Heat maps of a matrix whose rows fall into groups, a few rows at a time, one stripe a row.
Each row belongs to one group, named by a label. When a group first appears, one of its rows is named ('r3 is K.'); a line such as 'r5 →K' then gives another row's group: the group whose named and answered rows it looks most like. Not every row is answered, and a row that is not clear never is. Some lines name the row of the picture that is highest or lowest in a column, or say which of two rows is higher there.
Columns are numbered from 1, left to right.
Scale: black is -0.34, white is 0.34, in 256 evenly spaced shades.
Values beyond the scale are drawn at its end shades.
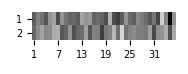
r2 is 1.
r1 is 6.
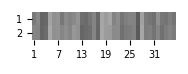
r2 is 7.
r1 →7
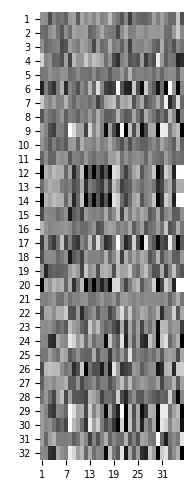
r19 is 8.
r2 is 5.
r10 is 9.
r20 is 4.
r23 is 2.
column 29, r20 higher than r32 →Yes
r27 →1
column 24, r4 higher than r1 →No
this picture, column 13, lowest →31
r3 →9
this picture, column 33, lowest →7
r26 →4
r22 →1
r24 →2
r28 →6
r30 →2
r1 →9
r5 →1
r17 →6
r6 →6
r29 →2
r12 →4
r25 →1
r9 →2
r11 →7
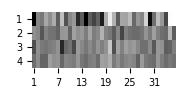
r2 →9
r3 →7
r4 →7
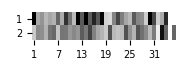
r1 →4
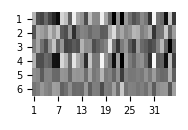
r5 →9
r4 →9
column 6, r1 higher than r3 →No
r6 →1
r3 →6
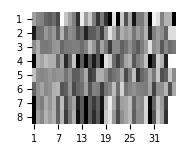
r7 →4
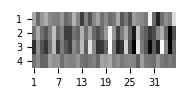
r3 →6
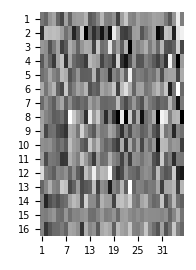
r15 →5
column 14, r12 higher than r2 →Yes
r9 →9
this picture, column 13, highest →8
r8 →2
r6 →5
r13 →1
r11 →9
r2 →4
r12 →8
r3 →9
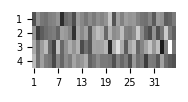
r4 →8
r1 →7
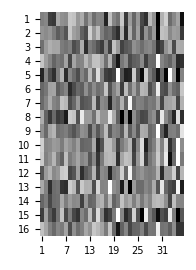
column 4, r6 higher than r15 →Yes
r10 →5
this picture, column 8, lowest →6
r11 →5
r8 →9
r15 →6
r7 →1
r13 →9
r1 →2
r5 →6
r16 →8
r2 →2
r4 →8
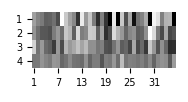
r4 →1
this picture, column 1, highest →3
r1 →2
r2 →8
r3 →8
